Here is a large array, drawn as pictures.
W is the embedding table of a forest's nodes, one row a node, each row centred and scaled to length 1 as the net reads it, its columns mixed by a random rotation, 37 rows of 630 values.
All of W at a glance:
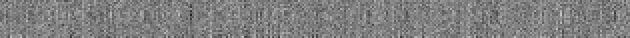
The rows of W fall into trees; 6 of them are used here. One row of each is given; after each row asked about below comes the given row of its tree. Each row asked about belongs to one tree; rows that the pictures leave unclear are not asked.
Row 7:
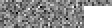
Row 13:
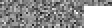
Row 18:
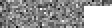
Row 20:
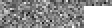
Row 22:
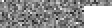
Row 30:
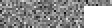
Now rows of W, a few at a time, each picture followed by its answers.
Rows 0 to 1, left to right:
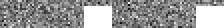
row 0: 7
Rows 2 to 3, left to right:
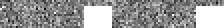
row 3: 20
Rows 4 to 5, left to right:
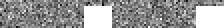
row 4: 18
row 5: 30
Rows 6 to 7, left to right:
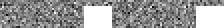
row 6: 13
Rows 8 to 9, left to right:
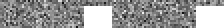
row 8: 20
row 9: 22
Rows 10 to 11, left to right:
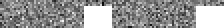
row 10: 18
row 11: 13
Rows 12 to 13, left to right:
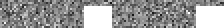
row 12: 13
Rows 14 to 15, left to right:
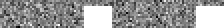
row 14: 13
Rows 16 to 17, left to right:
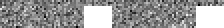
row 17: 20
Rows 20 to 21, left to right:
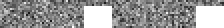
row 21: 13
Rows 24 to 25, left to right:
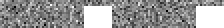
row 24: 7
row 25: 30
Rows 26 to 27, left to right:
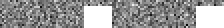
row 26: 30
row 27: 18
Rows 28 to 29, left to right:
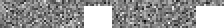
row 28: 20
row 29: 22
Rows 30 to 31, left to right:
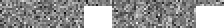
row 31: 13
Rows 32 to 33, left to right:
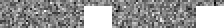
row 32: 22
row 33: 18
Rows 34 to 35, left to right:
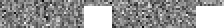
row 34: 13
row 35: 30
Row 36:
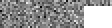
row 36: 30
